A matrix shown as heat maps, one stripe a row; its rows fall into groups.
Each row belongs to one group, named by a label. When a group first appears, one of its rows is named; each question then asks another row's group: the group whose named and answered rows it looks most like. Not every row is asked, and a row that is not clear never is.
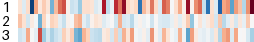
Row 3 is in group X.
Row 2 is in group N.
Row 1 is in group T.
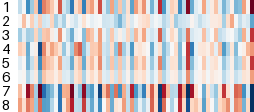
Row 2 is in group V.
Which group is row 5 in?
N
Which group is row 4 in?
N
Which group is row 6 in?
N
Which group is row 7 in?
X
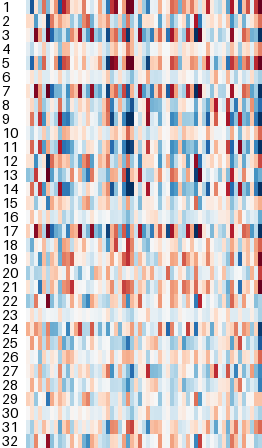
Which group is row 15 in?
N
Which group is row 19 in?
T
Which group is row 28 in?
V
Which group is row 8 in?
V
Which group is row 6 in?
V
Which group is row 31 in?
T
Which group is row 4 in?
T
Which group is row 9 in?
V
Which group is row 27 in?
V
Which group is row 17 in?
X
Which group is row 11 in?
V
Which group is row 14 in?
V
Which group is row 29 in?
N
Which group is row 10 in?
T
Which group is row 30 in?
V
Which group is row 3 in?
X
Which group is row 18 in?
T
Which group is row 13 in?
X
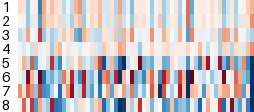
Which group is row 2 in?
N
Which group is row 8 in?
V
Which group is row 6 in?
X
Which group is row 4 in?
T
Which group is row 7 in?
X
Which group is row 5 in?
V
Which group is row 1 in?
N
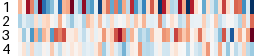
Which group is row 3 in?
T
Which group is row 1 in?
X
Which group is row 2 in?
N
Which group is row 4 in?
V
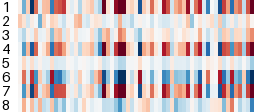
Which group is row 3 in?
T
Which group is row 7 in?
T
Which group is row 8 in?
V
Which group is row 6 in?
V
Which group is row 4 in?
T
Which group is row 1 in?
T
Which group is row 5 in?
V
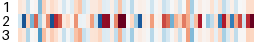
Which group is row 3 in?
N
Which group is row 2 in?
T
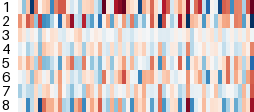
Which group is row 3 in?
N
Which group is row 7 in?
N
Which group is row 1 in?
T
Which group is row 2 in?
X
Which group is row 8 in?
N
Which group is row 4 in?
N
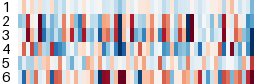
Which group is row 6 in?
T
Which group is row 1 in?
V
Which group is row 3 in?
X
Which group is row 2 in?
X
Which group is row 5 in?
N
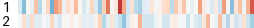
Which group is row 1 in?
T
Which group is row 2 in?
V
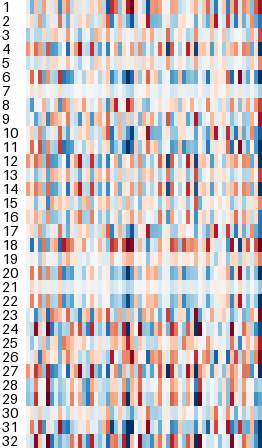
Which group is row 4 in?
X
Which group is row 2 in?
V
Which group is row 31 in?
V
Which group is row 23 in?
N
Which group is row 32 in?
X
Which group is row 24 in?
X
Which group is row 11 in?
V
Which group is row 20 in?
V
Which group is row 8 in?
T
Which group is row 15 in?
N
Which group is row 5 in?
N
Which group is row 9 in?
N
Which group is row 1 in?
T
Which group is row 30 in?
V
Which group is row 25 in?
T
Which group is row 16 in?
X
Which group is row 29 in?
X
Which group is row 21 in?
V
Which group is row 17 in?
V
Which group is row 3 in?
N
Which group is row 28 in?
X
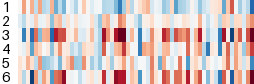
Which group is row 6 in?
T
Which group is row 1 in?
V
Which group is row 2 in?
T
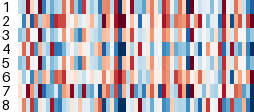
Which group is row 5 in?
X
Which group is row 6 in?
T
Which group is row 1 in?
X
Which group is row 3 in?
X
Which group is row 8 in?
V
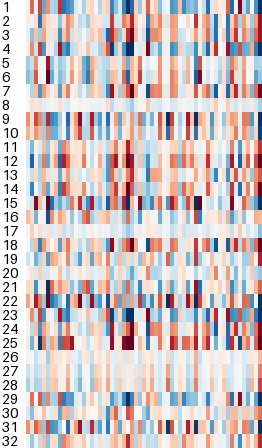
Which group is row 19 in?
N
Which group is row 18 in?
T
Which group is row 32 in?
T
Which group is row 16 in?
N
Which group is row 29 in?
V
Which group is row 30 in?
T
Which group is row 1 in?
V
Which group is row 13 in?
T
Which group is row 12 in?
T
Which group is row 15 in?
X
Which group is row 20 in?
V
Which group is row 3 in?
T
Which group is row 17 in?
V
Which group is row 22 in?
X
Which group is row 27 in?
N
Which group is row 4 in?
V
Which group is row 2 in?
T
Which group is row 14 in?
T
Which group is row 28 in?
N
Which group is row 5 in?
X
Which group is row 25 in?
T
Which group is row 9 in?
X
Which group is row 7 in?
T
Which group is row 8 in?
V
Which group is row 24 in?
T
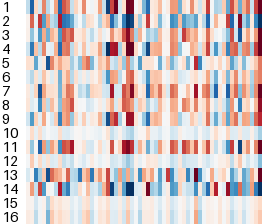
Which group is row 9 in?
T
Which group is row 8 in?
T
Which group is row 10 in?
V
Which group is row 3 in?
T
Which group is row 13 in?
N
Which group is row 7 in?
T
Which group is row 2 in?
V
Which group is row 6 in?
T
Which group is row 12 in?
V
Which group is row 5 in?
N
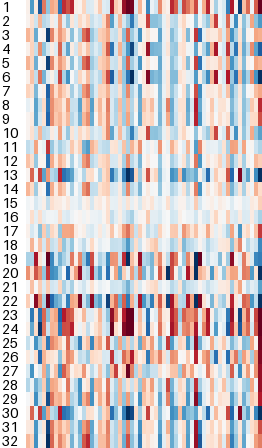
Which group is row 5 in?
N
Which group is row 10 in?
V
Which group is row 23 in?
T
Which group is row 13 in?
V
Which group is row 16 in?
V
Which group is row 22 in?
X
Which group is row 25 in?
N
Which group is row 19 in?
X
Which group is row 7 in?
N
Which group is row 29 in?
N
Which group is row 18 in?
V
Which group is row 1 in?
T
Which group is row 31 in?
N
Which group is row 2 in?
V
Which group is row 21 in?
V
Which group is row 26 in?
T
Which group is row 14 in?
N
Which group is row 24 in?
T
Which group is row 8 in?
N
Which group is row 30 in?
V
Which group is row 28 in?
N
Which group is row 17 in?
T
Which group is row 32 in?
N
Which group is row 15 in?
N
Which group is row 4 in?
V
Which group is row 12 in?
N
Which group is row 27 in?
T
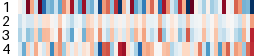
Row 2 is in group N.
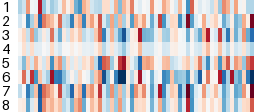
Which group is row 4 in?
V
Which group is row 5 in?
T
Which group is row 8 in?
N
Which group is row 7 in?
N
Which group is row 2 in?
N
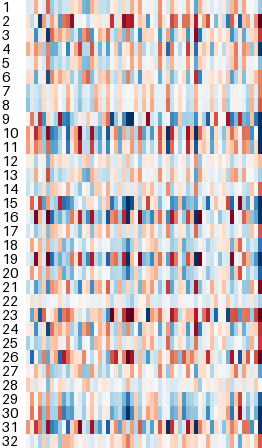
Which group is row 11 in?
X
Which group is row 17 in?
N
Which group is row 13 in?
X
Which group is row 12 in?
N
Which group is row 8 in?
N
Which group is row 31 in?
X
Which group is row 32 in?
T
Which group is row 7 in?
N
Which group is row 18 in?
V
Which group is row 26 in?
T
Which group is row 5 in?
X
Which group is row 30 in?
V
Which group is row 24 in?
N
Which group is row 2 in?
T
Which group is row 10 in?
X
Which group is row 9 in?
V
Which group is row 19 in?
X
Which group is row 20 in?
V
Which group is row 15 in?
V
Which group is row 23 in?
T
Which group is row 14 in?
N
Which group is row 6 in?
N
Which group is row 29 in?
V
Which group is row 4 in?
X
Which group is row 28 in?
N
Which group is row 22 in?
V
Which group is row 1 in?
X
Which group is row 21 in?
N
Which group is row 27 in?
X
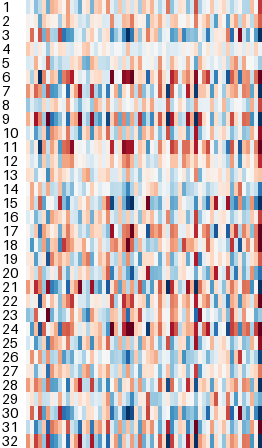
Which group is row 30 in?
V
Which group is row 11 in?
T
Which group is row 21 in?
X
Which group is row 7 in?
X
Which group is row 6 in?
T
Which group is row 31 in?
N
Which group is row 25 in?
N
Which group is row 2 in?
T
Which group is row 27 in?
N
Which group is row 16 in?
N
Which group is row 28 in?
X
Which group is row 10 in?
N
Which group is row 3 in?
V
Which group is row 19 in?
N
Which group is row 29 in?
V
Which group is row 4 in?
N
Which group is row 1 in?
N
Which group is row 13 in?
N
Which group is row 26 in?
V
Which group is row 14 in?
V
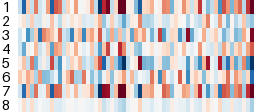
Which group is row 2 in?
V
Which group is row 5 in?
V
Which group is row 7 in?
T
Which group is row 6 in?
X
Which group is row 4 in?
T
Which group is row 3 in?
N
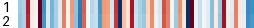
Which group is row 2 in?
X
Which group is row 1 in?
X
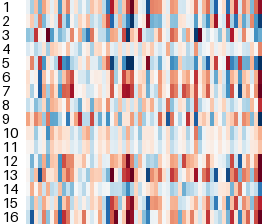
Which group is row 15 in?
T
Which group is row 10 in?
N
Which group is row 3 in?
X
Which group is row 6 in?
T
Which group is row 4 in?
N
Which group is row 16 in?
T
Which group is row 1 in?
T
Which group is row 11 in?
N
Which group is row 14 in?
V
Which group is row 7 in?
T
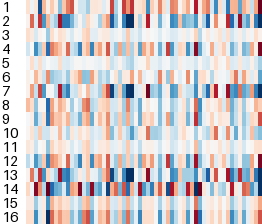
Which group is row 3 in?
N
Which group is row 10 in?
V
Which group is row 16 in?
N
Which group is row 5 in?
V
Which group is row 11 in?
N
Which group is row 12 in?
N
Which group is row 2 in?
V
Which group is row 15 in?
N
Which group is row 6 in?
X
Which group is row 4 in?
N
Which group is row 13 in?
V
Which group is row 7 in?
V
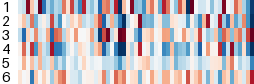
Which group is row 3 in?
T
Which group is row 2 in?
V
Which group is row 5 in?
V
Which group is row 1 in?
X
